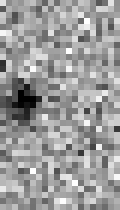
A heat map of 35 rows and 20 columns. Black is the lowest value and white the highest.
One dip sinks in the middle left. The middle left is the ninth with the lowest average. No single row or column stands out from its neighbours. The halves do not mirror each other. There are no regular stripes.
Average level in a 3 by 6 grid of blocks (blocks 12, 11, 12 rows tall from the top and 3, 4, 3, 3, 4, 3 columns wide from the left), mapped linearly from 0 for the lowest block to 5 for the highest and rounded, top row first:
454544 / 104445 / 444544
